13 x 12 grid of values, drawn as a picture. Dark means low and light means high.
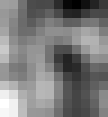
Overall the values sit about 50% of the way up the scale. No lone cell stands out from its neighbours. The halves do not mirror each other. The field climbs toward the bottom left. No single row or column stands out from its neighbours. The bottom left is the ninth with the highest average.
